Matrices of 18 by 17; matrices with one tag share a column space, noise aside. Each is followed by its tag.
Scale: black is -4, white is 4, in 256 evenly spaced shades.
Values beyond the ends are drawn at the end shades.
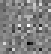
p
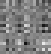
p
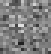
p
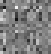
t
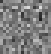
t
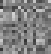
t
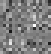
p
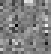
p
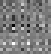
p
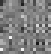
p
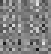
p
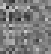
t
